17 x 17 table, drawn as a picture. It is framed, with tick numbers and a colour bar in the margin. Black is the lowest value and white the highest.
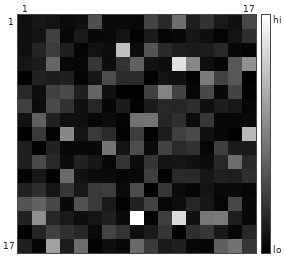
The texture is fine-grained noise. Neither half mirrors the other. The top left is the smoothest part. The values are skewed, with a long tail toward high values. There is no overall slope.
